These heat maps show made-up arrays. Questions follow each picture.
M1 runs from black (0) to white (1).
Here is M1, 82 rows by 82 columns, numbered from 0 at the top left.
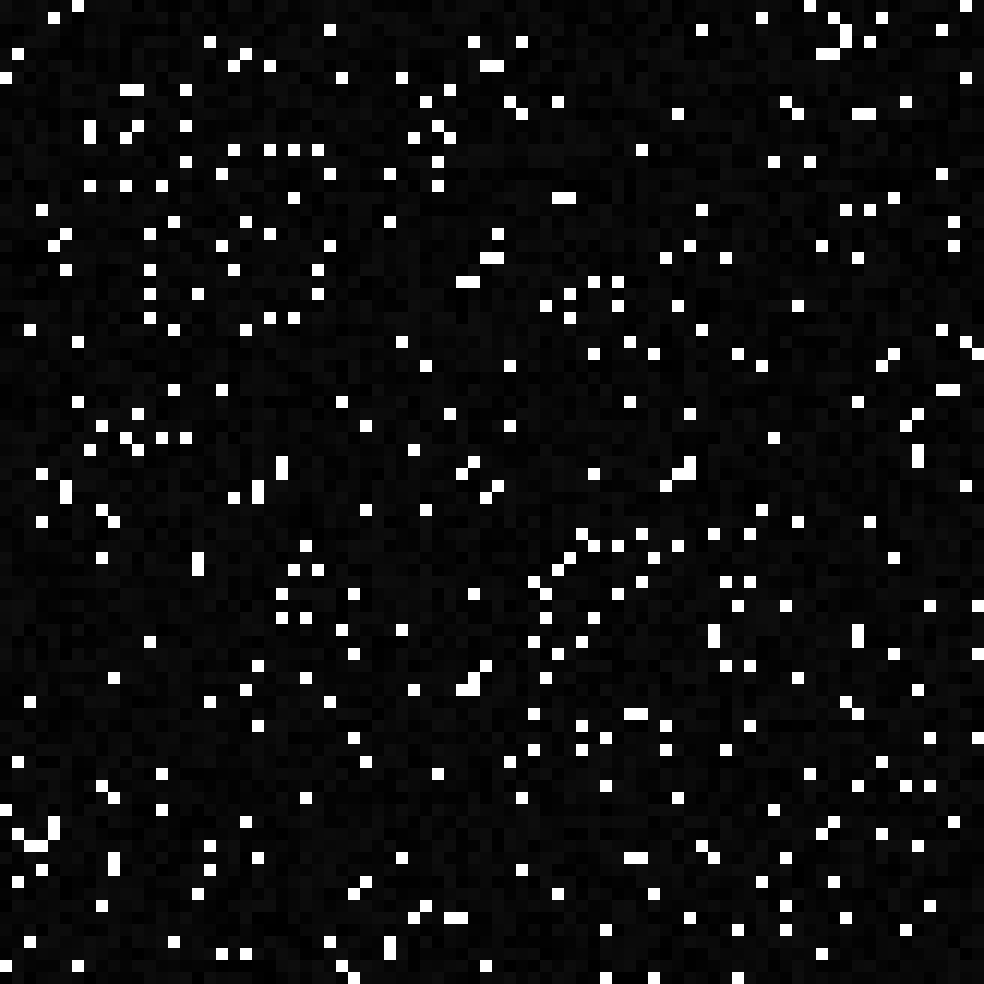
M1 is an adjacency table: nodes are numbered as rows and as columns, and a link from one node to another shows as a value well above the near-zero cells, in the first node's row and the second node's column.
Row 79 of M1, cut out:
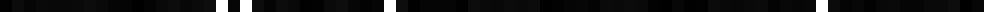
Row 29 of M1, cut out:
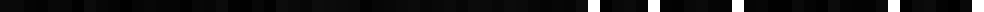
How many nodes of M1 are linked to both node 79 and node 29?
0
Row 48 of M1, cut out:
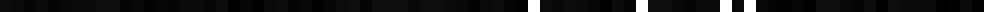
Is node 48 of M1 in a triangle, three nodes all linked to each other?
yes
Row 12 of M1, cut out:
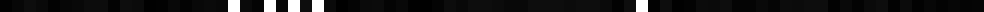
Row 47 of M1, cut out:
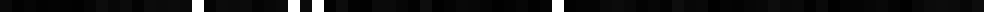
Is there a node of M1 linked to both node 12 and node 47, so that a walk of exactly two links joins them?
yes
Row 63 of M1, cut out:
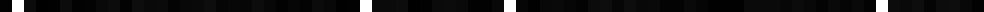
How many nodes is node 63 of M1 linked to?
4
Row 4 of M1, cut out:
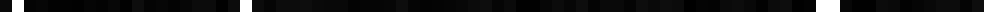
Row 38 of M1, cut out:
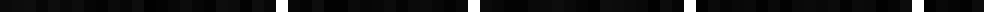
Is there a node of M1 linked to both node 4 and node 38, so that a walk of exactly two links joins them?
no
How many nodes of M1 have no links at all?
1
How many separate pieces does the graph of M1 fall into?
2
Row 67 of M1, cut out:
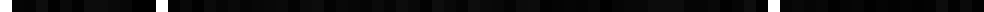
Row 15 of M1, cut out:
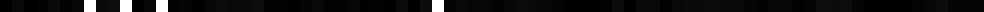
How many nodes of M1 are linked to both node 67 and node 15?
1
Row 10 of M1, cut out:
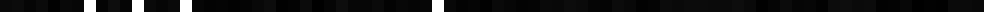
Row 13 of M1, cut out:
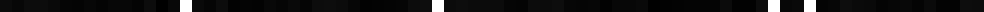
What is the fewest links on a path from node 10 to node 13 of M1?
2
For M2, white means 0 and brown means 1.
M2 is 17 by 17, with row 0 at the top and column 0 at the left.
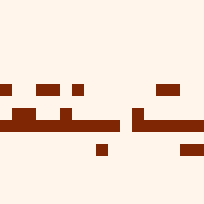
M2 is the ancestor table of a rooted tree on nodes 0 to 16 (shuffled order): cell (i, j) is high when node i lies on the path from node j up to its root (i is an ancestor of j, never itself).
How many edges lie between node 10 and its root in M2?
0
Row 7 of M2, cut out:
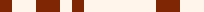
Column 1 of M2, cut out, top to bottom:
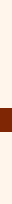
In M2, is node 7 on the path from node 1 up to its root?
no
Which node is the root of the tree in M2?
10
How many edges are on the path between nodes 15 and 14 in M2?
4
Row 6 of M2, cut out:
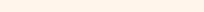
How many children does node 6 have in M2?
0
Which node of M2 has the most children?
7
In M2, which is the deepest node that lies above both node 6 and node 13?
7
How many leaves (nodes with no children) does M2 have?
13
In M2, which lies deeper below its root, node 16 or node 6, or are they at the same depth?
the same depth
